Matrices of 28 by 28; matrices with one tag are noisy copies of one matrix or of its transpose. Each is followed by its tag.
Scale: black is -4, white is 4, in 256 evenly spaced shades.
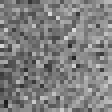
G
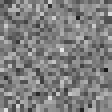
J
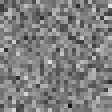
J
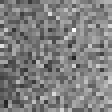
G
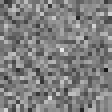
J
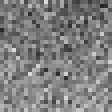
G
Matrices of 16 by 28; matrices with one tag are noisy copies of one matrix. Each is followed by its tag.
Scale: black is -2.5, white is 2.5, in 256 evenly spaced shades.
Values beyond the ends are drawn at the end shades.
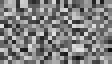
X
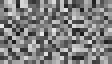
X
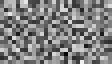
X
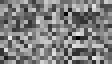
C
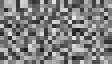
X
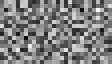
X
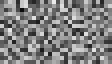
X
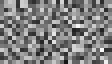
X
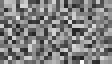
X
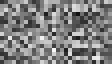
C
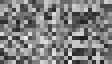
C
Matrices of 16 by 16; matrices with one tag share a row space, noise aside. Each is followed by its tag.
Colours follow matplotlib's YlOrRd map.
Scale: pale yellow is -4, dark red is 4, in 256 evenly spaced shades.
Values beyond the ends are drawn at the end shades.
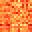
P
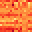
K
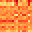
K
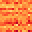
K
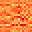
P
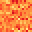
P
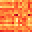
K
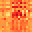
P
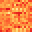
P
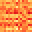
K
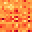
K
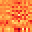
P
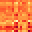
K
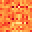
P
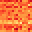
K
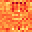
P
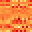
P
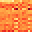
K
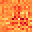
P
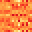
P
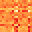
K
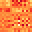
P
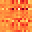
P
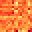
K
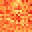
P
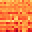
K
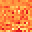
P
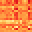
K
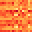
K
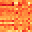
K
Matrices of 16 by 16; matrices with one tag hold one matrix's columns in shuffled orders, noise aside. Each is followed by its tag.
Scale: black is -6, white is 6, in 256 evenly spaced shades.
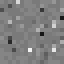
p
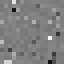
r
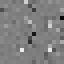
p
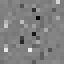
p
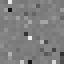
r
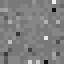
r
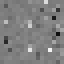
p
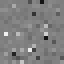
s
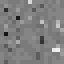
p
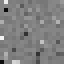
r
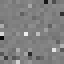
s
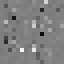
p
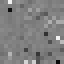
r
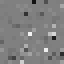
s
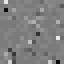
r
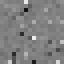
r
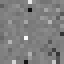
r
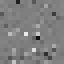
s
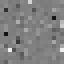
p
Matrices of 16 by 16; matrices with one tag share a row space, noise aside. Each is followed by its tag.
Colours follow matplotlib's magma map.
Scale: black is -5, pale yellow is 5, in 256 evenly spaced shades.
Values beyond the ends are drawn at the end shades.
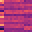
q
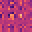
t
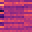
q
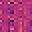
t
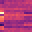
q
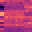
q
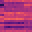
q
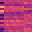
q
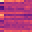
q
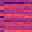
q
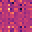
t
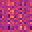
t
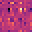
t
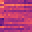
q
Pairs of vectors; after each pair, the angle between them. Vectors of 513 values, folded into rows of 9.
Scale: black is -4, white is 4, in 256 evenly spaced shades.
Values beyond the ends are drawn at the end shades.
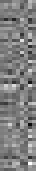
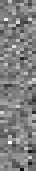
partly opposed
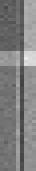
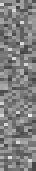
orthogonal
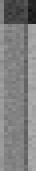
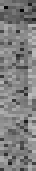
partly aligned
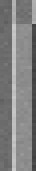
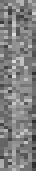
partly aligned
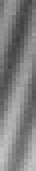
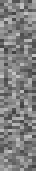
orthogonal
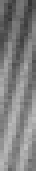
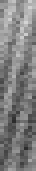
nearly opposite
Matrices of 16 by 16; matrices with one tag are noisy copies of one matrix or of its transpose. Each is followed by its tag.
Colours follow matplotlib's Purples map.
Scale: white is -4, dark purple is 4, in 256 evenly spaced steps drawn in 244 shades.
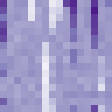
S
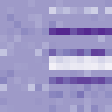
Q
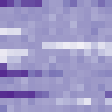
S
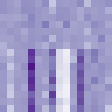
Q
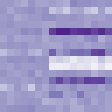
Q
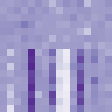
Q
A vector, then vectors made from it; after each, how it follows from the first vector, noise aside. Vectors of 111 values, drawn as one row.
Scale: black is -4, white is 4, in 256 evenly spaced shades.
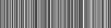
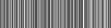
copied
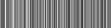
wrapped around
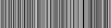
negated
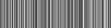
copied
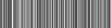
wrapped around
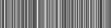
wrapped around
